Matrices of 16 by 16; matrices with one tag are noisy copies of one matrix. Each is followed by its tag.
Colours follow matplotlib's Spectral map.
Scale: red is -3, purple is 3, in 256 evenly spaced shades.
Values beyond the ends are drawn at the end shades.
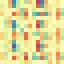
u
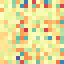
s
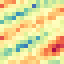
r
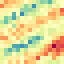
r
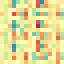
u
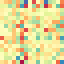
s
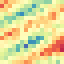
r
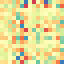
s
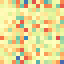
s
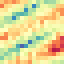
r
